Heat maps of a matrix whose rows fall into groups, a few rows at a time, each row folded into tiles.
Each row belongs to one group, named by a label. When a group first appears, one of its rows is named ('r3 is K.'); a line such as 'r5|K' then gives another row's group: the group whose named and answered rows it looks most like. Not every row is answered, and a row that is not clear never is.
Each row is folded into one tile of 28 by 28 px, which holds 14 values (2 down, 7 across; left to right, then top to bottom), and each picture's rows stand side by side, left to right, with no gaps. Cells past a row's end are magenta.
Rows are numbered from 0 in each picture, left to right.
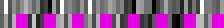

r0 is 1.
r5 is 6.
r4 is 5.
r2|1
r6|6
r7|1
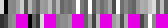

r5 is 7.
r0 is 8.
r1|8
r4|1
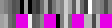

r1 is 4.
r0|5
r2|7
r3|1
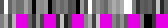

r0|1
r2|5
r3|1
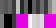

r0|6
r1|4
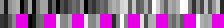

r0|8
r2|4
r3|4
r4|7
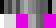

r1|5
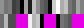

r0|5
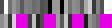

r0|1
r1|5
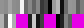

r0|7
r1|5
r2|8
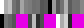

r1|5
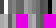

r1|5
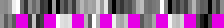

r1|5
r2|4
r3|7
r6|4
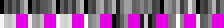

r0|4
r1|4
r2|4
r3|4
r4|8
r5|5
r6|7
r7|4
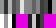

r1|5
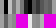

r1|4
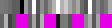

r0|5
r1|1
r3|1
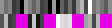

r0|5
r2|4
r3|1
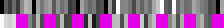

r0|4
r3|5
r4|1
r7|5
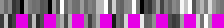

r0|5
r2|1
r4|8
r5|4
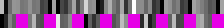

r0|8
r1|5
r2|4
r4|7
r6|5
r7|5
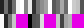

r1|8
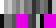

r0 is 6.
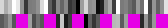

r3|6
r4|1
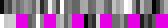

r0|4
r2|1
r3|8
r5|6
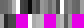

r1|4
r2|1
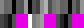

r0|6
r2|6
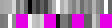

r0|7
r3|7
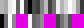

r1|4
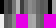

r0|4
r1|5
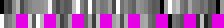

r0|4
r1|7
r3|1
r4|1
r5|5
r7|5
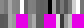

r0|7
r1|5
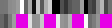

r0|7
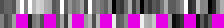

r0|7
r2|1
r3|1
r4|4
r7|6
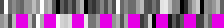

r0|1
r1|7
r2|4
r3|4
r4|1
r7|8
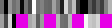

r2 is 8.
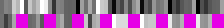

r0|7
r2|5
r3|7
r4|4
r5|4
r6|4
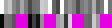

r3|7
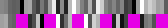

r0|5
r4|5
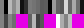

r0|8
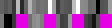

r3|6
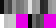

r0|4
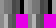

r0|5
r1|5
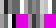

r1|7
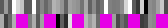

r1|1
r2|8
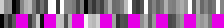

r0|6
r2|1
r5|1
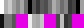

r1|4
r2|5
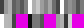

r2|1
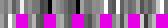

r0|7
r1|5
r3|7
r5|7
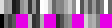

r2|7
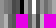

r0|5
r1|1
